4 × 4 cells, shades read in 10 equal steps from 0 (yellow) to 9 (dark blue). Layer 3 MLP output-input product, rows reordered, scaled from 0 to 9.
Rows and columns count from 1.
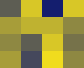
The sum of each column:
16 16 12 14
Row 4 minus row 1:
-3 6 -9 3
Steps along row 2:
down same up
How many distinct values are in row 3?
4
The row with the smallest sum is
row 2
